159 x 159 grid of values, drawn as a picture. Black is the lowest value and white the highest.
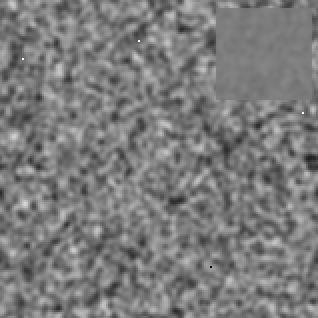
No row or column stands out. On average the colour sits 50% of the way up the scale. The histogram is bell-shaped. An odd patch, calmer than its surroundings, sits in the top right. Four lone cells stand out: three far higher and one far lower than their neighbours. No overall slope runs across the table. The halves do not mirror each other.
